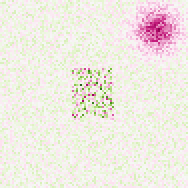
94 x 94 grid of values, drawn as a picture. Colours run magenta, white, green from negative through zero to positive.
Dips: one, in the top right. Odd rows or columns: none. Ninth with the lowest average: top right. Stripes: none. Odd patch: rougher, in the centre.
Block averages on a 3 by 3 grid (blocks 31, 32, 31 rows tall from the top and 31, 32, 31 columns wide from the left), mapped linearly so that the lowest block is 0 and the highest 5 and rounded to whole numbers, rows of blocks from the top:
550
555
555
